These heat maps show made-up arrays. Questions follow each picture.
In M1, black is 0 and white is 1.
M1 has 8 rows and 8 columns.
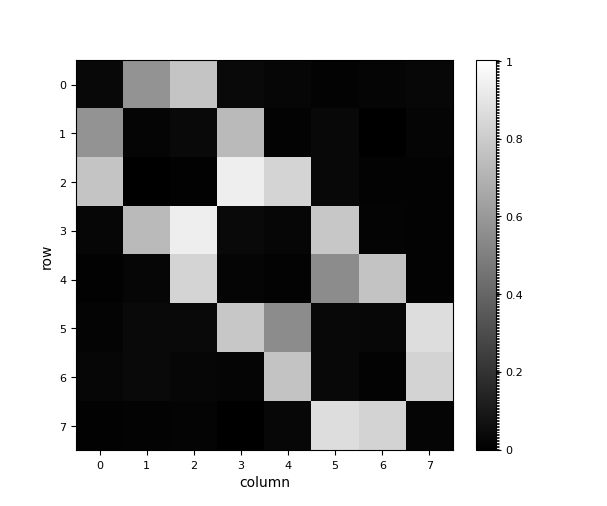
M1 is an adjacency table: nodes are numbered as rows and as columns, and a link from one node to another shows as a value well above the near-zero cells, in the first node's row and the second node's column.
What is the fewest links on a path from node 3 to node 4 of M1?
2
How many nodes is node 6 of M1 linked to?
2
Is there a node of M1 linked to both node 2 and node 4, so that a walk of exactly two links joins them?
no
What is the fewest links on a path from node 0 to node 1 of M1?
1
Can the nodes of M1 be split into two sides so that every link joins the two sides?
yes
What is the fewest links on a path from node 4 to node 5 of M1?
1
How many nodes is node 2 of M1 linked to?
3
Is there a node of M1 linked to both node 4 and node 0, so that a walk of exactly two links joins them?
yes
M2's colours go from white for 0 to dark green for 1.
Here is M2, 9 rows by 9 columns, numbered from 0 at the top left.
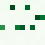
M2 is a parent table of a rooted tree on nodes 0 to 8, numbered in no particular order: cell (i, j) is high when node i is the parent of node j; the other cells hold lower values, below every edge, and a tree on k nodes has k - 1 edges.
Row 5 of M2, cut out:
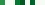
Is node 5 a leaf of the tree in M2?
no
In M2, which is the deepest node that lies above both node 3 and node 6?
5
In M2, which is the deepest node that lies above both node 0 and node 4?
5
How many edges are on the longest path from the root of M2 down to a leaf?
3
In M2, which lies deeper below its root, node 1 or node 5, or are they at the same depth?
node 5
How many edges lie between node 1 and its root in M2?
0
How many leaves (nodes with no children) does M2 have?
6
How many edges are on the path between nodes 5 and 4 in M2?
1
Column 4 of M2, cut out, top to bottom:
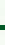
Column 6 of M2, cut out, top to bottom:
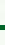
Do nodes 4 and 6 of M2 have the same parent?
yes
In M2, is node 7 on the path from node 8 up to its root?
no
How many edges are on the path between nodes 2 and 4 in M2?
3
